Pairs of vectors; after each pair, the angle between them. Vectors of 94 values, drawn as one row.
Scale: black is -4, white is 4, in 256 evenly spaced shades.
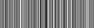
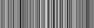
nearly opposite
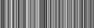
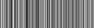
nearly opposite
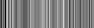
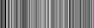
nearly parallel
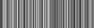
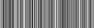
partly opposed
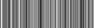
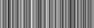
partly aligned
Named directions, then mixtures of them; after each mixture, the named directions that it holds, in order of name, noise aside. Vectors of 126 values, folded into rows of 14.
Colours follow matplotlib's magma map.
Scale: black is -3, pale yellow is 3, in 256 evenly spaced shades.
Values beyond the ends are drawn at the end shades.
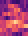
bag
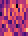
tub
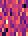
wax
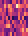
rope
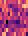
bag, wax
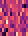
wax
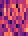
tub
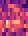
bag, wax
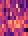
bag, tub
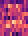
bag, rope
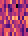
rope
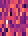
tub, wax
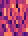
tub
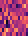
rope, wax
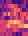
bag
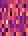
tub, wax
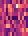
rope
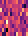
wax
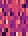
wax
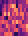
bag, tub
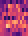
bag, rope
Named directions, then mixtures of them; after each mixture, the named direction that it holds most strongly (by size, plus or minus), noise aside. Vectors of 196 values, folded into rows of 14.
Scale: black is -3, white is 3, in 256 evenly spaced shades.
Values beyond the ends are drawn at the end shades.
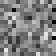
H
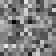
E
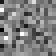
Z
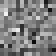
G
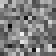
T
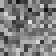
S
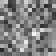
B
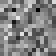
E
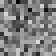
S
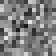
Z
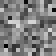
E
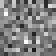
G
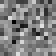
Z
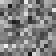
E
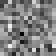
T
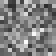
B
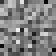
G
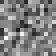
Z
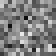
T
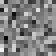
Z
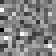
Z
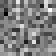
G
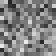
B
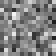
H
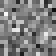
H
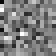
Z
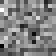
G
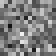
T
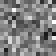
H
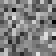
H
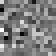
Z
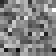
S
